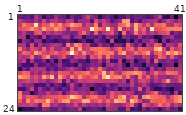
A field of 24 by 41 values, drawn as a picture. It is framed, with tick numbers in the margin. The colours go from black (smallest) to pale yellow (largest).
Average level on the scale: 50%. Slope: none. Odd rows or columns: none. Stripes: horizontal, repeating 4 times. Ninth with the highest average: centre.
